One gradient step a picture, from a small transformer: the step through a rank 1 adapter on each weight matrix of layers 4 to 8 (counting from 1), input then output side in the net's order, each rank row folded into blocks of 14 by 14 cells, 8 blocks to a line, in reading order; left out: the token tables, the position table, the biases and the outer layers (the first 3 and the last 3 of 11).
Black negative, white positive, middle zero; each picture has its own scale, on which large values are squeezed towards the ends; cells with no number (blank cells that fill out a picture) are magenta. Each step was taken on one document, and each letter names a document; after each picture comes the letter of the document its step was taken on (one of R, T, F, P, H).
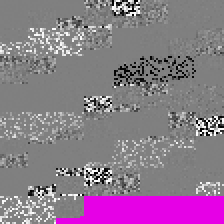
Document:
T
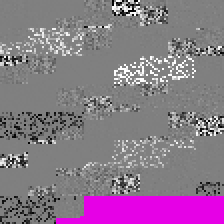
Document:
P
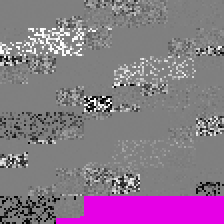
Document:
P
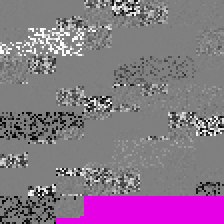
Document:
P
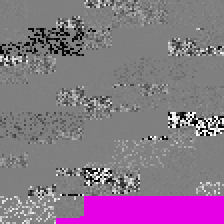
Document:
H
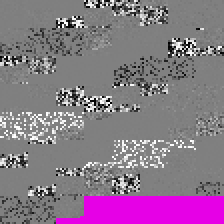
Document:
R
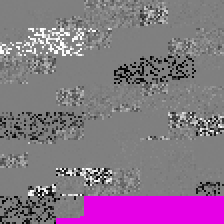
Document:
P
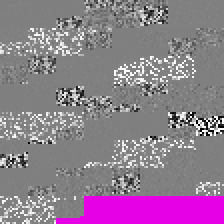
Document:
T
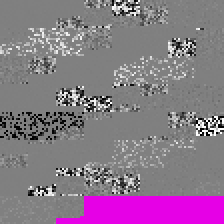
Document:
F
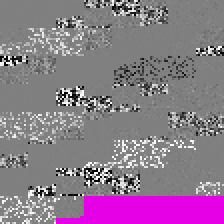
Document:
R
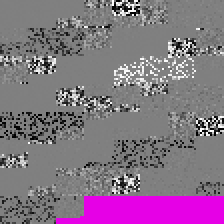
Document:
F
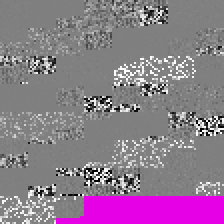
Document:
T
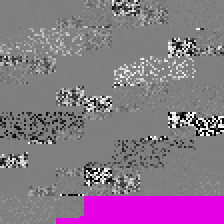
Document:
F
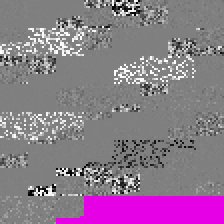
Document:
F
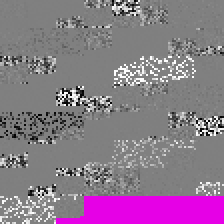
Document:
F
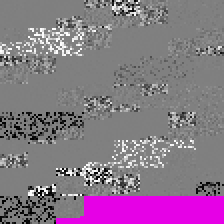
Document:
P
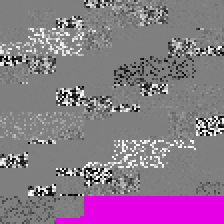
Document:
R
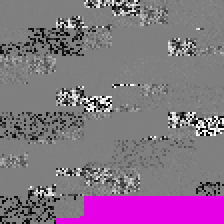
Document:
H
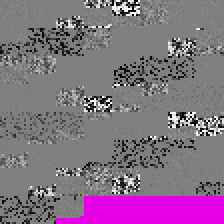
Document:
H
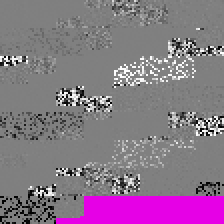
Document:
H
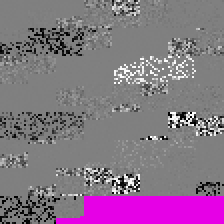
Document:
H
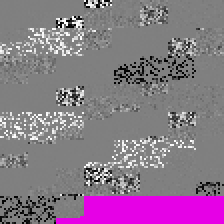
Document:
R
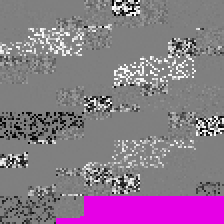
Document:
P
